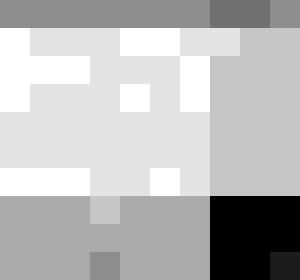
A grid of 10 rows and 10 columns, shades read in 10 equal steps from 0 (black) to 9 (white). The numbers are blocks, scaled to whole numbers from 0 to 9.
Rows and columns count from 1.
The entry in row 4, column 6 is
8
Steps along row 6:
same same same same same same down same same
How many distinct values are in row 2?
3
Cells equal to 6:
19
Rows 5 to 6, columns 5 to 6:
8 8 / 8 8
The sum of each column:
75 73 73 71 73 73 73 47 46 48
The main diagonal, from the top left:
5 8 9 8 8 8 8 0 0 1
